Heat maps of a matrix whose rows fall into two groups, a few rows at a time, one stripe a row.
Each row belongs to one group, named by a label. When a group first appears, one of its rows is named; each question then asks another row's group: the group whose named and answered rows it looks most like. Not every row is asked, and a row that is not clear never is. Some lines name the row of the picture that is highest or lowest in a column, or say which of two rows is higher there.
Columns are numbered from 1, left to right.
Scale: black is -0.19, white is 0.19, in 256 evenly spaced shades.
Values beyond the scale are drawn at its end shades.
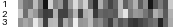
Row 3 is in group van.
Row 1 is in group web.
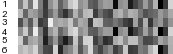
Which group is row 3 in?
web
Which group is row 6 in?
van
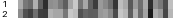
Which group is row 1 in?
web
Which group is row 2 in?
web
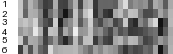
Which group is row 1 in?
van
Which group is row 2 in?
van
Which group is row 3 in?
van
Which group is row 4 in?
van
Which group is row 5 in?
van
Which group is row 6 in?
web
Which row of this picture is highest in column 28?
3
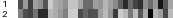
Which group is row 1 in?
web
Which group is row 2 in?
web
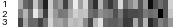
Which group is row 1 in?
web
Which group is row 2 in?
web
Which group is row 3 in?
web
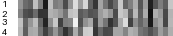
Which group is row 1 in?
web
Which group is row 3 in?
van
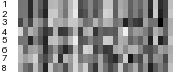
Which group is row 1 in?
web
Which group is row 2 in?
web
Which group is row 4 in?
van
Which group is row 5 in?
web
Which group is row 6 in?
van
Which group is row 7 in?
van
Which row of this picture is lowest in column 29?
3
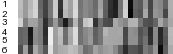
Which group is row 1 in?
van
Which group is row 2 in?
van
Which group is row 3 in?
van
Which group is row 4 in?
web
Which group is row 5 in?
web
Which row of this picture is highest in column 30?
3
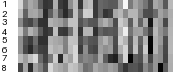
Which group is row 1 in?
van
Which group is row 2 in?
van
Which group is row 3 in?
web
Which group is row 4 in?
van
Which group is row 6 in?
web
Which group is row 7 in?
van
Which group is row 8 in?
web
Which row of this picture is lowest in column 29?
8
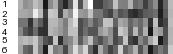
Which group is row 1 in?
van
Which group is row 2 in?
van
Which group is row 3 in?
web
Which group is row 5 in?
van
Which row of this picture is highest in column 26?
4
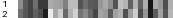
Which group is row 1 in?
web
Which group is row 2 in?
web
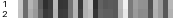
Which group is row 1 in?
van
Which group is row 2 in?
van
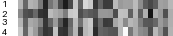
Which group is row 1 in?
van
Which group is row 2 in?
web
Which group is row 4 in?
van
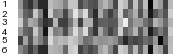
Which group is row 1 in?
web
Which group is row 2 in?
web
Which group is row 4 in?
web
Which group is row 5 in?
web
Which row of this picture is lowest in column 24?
5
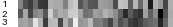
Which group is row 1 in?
web
